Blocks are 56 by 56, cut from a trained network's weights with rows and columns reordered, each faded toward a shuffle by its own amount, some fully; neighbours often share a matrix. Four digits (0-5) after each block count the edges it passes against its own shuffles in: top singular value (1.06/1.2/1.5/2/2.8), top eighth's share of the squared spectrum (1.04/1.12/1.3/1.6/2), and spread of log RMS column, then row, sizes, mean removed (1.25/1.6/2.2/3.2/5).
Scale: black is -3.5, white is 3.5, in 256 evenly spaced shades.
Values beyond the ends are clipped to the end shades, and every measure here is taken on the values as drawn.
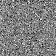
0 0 0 0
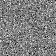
0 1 0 0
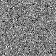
1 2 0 0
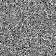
1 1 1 0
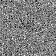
0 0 0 0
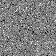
0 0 0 0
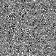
1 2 1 0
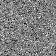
0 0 0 0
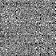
2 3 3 1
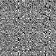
2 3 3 1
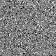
0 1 0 0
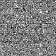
2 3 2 1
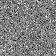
0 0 0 0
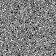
0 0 0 0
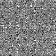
2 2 2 0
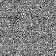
1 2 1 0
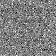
1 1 0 0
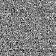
2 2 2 1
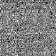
2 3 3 2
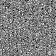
1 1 0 0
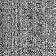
3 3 1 2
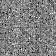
1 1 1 0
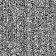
2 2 0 1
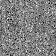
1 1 0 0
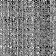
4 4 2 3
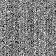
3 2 0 1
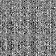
3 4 2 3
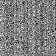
3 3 0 2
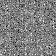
1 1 0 0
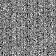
3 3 0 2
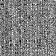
3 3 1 2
